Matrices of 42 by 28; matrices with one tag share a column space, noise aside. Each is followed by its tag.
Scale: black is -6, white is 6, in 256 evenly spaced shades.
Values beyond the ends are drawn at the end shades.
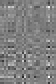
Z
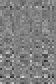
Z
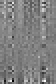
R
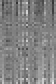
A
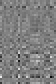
Z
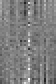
A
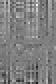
R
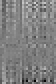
R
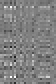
Z
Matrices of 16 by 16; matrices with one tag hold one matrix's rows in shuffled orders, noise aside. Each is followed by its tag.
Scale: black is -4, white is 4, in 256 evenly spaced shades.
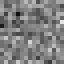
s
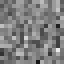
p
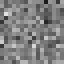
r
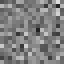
p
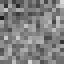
s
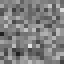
s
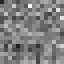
s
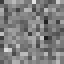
r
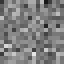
r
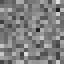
p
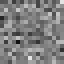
s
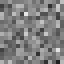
p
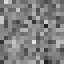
r
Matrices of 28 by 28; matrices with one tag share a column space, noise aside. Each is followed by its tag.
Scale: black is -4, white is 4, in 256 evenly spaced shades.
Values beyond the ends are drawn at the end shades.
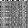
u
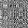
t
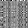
u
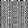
u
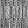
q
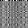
u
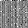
u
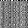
u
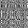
t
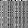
u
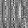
q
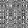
t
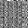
u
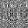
t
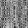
q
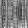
q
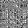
t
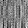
q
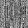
q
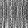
q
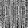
q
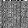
u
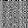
u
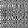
t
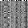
u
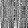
q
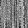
q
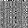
u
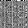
u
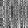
q
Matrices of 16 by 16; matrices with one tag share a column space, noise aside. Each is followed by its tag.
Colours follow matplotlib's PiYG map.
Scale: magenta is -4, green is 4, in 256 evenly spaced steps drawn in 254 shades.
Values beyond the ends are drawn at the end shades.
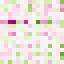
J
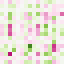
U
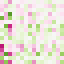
U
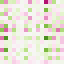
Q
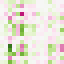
U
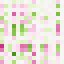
U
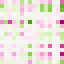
J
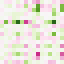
J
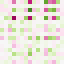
Q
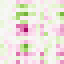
U
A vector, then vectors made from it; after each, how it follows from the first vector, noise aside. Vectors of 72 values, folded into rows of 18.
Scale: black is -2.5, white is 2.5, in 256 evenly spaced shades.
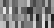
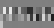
partly zeroed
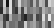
reversed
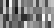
reversed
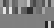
partly zeroed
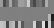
partly zeroed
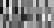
reversed
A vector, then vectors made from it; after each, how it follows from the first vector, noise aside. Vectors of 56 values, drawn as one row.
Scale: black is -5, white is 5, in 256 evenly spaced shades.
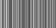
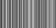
sign-scrambled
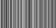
sign-scrambled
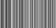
sign-scrambled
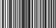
scaled up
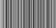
sign-scrambled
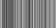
sign-scrambled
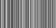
sign-scrambled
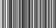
scaled up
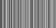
sign-scrambled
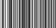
scaled up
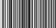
scaled up
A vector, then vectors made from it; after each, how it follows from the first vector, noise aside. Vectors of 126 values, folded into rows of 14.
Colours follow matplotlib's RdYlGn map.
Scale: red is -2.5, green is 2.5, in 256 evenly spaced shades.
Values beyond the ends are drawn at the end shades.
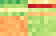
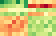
copied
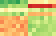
copied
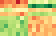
negated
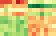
negated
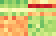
copied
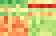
copied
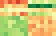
negated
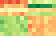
negated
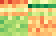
negated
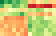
copied
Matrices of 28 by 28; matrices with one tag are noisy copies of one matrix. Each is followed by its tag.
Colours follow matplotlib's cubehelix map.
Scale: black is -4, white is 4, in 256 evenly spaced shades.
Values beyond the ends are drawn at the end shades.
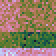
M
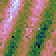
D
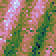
D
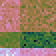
M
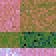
M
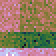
M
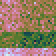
M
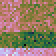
M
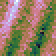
D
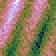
D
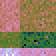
M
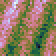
D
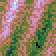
D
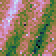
D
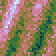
D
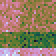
M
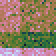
M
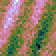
D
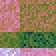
M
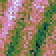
D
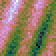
D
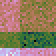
M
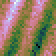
D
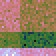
M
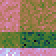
M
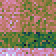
M
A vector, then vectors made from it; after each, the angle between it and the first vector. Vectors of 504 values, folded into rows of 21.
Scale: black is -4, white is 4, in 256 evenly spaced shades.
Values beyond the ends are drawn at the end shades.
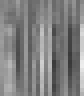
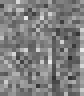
partly aligned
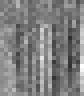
nearly parallel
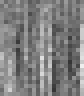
nearly parallel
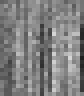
nearly opposite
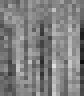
nearly opposite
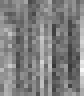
nearly parallel
